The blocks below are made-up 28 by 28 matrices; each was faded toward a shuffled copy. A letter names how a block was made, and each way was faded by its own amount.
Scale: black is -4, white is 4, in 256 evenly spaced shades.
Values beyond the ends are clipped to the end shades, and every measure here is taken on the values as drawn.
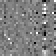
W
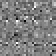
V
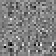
V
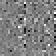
W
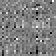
W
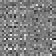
V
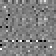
V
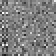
V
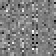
W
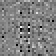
W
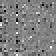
W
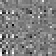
V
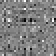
V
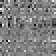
V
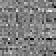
V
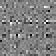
V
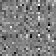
W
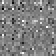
W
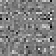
V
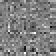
V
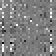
W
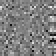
V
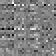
V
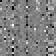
W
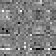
V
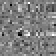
V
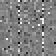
W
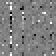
W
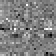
V
